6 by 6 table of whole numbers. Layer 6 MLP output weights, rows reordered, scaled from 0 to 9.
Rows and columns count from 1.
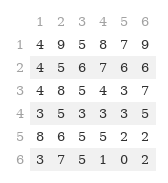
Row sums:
42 34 31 22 28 18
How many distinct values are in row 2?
4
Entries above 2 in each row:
6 6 6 6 4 3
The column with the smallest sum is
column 5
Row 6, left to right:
3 7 5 1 0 2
